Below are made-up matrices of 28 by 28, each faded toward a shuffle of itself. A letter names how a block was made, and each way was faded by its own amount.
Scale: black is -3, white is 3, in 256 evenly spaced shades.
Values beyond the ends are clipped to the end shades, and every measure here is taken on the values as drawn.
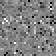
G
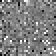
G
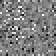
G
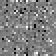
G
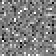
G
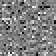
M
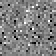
G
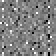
M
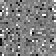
G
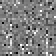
M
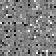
G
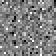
M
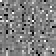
M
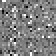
M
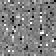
M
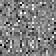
M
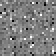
G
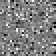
M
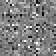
M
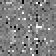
G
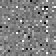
G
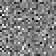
M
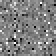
G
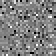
M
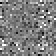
M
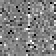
M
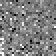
G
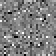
G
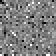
G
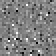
G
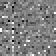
G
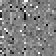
M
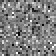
M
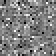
M
